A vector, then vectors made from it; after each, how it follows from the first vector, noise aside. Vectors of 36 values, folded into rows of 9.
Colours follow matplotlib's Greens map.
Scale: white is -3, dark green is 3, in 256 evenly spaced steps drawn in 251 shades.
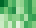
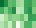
copied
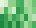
negated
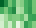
copied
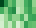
copied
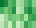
copied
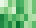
negated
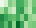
negated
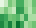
negated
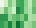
negated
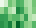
negated
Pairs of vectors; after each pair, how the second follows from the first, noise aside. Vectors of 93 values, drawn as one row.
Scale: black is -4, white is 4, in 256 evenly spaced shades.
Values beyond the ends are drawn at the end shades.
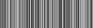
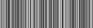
negated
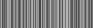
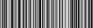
scaled up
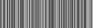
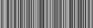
reversed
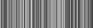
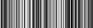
scaled up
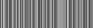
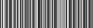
scaled up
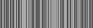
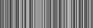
reversed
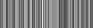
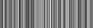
reversed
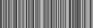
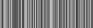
reversed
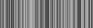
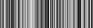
scaled up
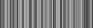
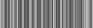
negated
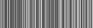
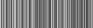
reversed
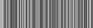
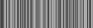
negated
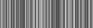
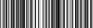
scaled up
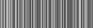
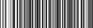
scaled up
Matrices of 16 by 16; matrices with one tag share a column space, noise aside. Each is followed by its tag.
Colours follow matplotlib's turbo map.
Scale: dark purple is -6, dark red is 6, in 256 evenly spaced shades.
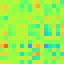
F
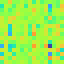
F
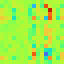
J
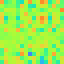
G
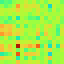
F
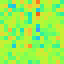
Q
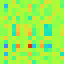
F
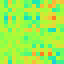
G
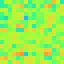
G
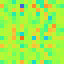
Q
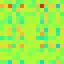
Q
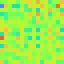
Q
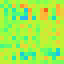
J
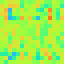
J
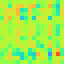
J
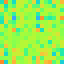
G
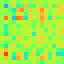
J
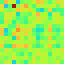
Q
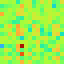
F
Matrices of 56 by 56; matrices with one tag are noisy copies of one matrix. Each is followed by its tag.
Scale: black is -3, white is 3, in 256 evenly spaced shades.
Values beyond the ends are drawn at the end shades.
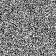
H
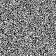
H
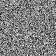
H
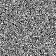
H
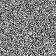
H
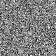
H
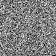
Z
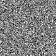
H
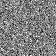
H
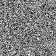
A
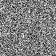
Z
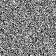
H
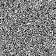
A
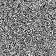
A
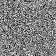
A
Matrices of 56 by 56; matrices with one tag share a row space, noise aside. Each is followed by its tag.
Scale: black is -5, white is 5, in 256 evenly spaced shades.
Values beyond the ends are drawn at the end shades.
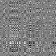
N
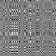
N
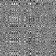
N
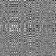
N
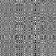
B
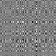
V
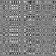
N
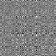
V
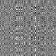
B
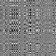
N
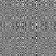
V
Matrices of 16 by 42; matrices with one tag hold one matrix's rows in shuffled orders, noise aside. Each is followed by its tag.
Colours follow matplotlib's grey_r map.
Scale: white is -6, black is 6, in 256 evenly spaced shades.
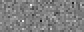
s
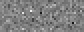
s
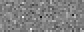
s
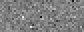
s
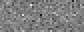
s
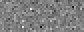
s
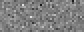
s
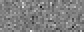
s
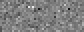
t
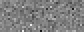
s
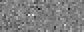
t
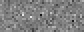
s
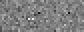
t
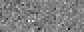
t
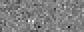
t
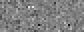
t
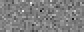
s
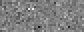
t
